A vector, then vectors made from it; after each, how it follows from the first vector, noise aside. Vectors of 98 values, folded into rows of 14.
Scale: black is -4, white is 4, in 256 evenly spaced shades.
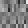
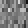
sign-scrambled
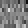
sign-scrambled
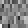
reversed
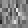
wrapped around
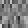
reversed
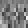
wrapped around
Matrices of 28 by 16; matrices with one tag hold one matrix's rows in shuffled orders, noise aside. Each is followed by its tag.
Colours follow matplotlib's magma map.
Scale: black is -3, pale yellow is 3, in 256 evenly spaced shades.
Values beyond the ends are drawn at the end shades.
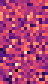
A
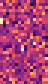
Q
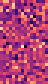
Q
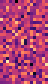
Q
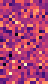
A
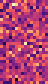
A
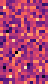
A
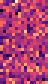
A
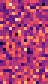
A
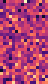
A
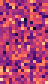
Q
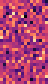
Q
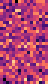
A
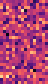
Q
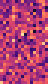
Q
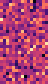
Q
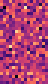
A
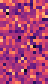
Q
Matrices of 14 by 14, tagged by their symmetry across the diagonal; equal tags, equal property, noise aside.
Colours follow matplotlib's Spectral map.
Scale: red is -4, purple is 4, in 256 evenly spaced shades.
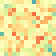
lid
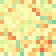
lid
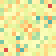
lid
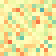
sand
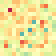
lid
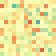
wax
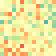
sand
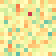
wax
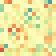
sand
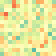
lid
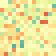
sand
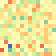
wax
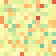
wax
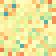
lid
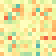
sand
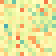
wax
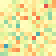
sand
